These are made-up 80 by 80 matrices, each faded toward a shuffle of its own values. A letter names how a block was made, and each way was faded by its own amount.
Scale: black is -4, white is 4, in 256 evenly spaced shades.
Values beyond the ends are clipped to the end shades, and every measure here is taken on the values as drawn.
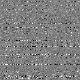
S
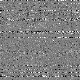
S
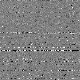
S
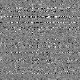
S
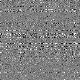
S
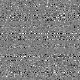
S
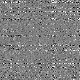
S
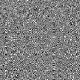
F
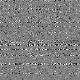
S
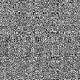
F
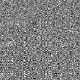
F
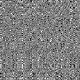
F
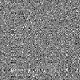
F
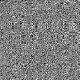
F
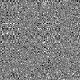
F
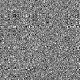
F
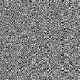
F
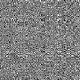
F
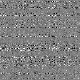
S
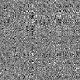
F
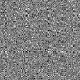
F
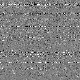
S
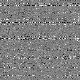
S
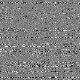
S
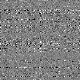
S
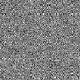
F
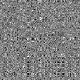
F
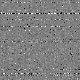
S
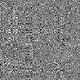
F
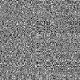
F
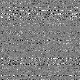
S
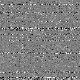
S
